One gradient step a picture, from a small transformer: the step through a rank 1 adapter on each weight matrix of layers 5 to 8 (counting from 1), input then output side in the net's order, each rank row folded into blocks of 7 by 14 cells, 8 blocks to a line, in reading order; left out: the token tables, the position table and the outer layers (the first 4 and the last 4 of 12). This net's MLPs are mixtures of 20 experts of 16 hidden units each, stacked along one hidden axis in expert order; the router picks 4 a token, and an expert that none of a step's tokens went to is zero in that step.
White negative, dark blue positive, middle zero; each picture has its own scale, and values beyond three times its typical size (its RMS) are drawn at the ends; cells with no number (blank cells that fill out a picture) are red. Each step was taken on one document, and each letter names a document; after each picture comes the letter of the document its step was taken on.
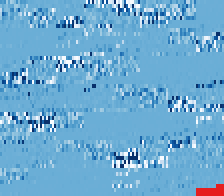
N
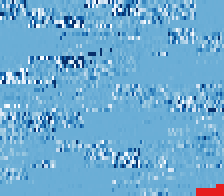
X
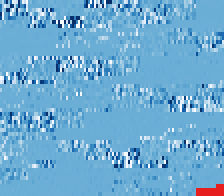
X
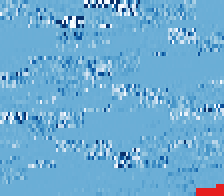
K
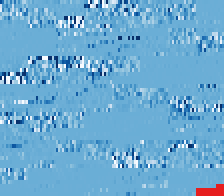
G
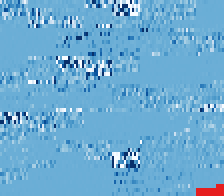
N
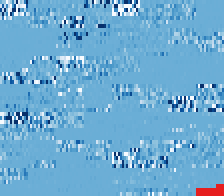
X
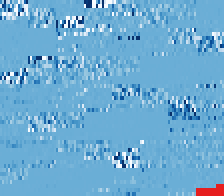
G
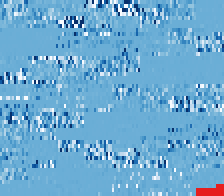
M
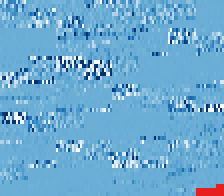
K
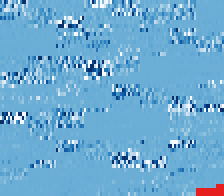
K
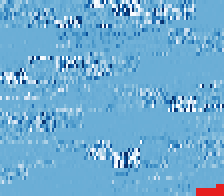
N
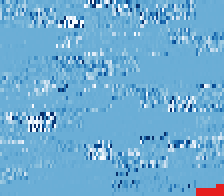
N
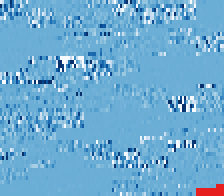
X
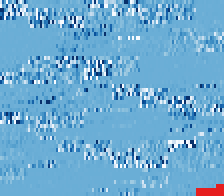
G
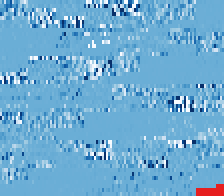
M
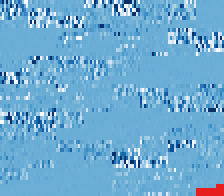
X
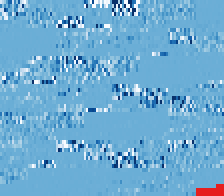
K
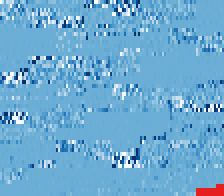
K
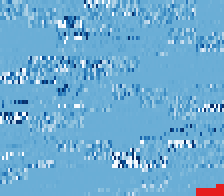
G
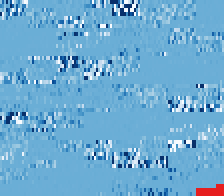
M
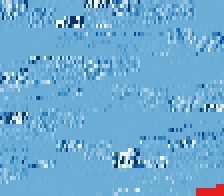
M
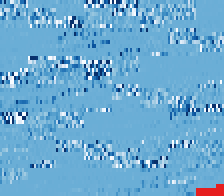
K
